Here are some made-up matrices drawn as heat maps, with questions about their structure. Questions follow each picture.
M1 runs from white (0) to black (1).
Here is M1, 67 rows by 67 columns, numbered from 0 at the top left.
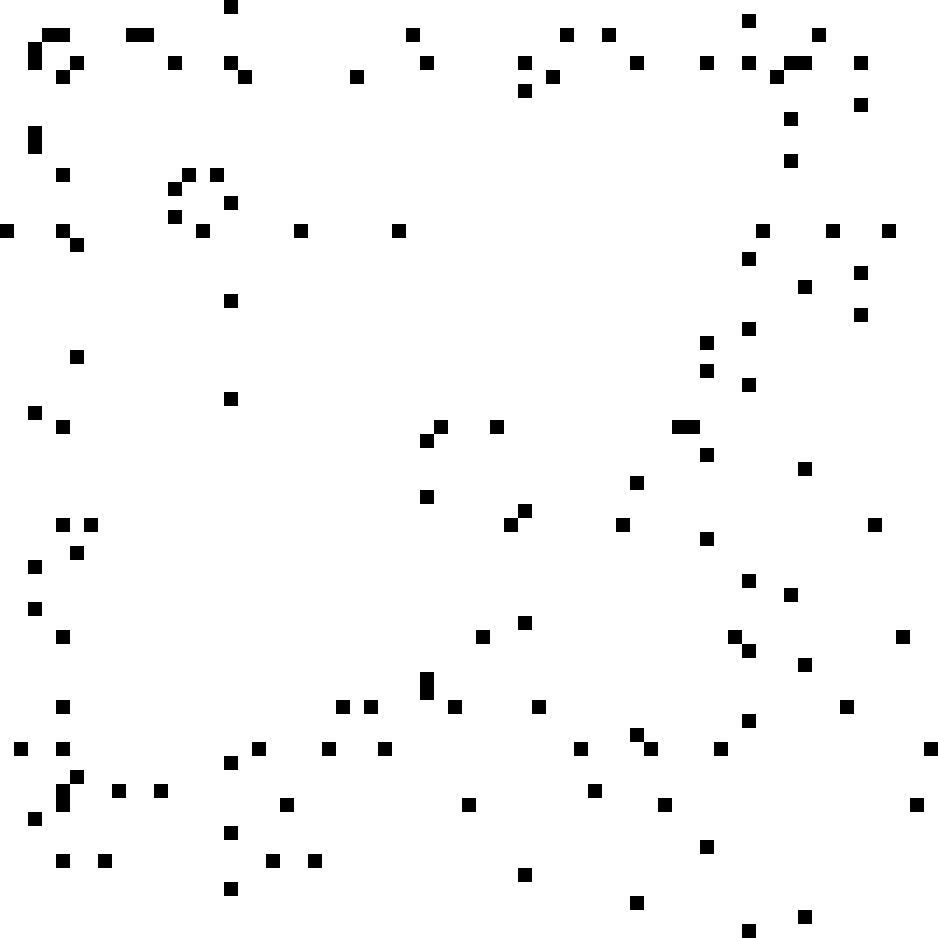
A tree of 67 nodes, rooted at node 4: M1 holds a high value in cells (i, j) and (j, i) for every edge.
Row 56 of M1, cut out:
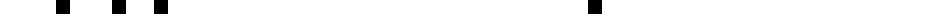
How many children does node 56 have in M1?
3
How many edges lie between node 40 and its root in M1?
2
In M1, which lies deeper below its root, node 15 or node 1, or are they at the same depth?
the same depth
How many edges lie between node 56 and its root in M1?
1
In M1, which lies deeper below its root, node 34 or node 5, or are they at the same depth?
node 34
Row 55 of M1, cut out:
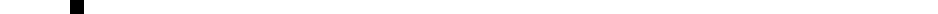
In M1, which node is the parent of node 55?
5
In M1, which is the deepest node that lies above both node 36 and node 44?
37
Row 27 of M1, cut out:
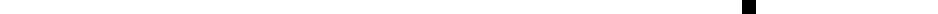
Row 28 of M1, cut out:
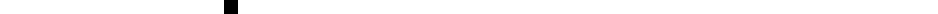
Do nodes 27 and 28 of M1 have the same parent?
no
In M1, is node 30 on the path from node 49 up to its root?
yes
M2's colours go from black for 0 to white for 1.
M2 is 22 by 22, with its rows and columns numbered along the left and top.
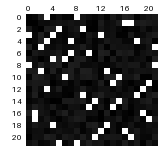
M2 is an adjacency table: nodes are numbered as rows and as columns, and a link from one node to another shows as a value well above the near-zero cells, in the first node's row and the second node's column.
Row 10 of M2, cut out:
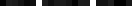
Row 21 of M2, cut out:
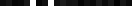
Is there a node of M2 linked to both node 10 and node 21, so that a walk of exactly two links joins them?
no
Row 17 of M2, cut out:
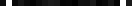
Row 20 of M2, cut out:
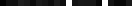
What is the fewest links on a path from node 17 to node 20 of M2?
1
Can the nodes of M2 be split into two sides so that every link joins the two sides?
yes
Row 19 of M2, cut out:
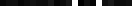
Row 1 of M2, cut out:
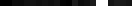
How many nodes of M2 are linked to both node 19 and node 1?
1
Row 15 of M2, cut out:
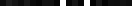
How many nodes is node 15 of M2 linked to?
2
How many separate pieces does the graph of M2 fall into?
1
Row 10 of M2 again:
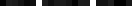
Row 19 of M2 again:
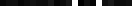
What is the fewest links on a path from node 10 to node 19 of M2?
6
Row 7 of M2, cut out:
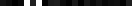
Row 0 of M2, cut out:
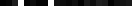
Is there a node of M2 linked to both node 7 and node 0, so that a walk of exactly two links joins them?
no
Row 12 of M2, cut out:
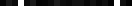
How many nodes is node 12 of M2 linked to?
2
